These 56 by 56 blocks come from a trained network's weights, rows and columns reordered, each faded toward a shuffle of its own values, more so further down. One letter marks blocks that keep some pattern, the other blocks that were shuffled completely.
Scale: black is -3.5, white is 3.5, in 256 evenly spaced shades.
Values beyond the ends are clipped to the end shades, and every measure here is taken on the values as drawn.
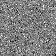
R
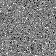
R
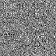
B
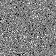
R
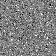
R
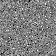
R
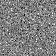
R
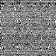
B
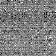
B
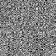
B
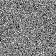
R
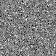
R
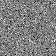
R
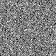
R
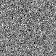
R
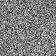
R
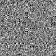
B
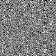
B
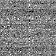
B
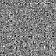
B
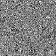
B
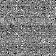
B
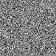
B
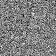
R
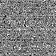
B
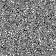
R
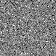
R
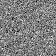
R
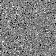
R
